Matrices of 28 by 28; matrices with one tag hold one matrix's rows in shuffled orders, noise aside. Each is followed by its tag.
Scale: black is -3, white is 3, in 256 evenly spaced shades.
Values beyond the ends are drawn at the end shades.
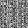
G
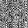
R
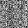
R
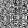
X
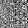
X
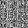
G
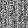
G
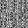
G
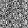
R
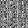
G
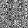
R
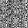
R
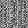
G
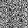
R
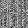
G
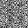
R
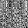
R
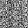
R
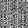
G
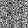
R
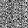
R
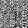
X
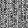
G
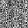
R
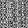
G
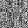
R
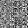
X
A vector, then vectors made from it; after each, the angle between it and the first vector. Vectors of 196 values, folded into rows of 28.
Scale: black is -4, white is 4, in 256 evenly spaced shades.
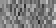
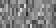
partly opposed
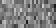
partly opposed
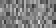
nearly opposite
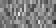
nearly opposite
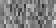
nearly parallel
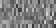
partly aligned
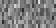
orthogonal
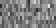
orthogonal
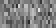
orthogonal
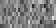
orthogonal
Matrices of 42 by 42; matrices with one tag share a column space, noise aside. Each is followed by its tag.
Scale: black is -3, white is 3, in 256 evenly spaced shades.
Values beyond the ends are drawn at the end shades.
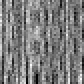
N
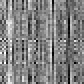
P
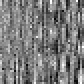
N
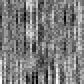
N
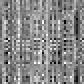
P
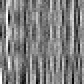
N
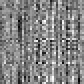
P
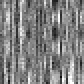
N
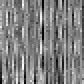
N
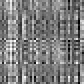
P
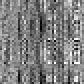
P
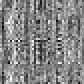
P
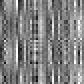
P
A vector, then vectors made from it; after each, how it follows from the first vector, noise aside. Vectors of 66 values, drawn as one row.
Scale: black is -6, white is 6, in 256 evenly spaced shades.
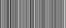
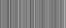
shrunk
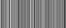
negated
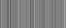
shrunk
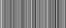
reversed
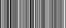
scaled up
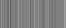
shrunk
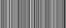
negated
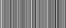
reversed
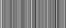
reversed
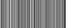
negated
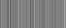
shrunk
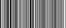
scaled up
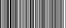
scaled up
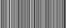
negated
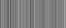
shrunk
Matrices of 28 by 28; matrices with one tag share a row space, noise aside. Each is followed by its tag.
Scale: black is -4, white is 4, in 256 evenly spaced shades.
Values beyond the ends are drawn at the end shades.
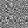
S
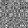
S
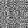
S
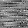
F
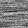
F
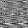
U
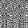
S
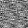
U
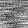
F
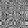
S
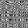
S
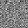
S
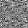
U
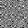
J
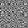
J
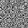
J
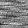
F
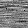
F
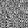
S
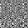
J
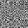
S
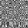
S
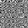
J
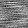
F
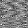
U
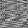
U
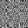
S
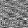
U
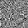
J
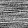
F
